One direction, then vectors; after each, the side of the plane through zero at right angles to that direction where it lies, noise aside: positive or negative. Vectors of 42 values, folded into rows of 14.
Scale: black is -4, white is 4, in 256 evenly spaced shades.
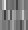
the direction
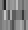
negative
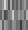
positive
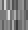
positive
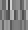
negative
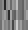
negative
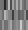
negative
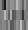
negative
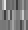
positive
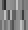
negative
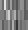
positive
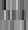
negative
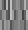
negative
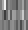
positive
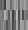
negative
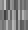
positive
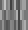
positive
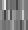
positive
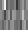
positive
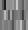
negative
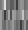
positive
